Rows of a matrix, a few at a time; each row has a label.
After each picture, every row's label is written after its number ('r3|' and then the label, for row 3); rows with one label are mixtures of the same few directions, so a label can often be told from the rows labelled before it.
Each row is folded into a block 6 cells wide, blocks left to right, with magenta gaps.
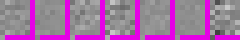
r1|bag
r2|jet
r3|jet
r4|bag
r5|jet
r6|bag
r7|bag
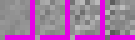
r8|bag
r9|jet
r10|jet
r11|bag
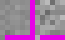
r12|bag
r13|jet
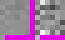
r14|bag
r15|bag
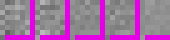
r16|bag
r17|bag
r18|jet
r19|jet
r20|jet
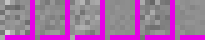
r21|bag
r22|jet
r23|jet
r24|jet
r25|jet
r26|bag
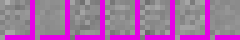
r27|bag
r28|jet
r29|jet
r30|bag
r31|bag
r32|jet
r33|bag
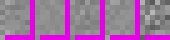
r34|bag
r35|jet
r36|jet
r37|bag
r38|jet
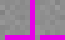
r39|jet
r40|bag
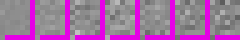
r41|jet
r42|jet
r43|bag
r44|jet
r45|bag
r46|jet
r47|jet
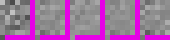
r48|jet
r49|bag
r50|jet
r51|bag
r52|bag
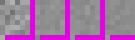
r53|jet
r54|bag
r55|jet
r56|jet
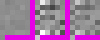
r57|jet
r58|bag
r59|bag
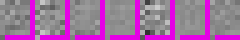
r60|jet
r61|bag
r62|bag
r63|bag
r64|bag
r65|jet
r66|jet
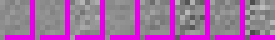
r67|jet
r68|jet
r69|jet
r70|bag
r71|jet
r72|jet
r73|jet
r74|bag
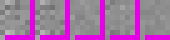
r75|bag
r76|bag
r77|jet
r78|bag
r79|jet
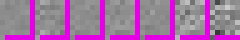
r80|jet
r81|bag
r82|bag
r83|jet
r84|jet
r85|jet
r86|bag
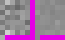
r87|bag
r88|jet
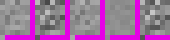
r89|jet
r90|jet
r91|jet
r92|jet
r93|jet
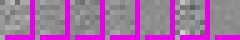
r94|jet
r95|bag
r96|jet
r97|bag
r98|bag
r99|bag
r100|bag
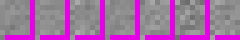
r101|jet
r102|bag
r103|bag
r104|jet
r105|jet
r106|jet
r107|bag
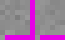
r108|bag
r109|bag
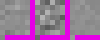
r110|bag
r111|jet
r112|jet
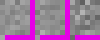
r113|jet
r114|bag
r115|jet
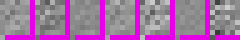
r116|jet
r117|jet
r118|jet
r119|jet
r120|jet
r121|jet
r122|bag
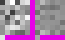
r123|jet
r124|bag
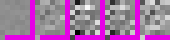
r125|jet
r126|jet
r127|bag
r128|bag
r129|jet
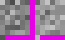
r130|jet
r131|jet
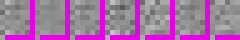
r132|bag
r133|bag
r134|bag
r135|bag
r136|jet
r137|bag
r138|jet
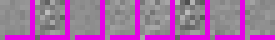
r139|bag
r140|jet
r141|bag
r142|jet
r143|jet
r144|jet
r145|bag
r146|bag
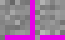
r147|jet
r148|bag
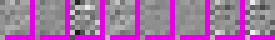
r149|jet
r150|bag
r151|bag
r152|jet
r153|bag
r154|jet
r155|bag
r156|bag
